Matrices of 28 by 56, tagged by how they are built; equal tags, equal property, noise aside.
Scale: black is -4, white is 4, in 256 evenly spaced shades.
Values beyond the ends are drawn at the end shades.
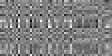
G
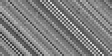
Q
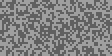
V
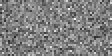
V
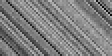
Q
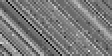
Q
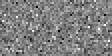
V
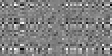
G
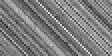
Q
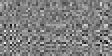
G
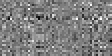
G
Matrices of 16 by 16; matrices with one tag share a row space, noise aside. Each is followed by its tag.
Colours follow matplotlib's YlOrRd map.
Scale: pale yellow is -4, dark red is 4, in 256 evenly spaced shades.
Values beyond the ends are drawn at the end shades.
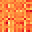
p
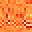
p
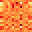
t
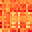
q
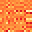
p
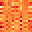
t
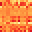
q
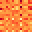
t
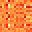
p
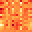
t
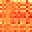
q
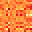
p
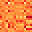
p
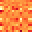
t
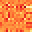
p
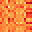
p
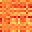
q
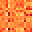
p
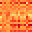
q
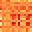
q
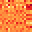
p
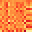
p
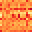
q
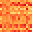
q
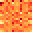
t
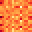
t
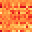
q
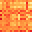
q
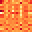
t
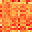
q
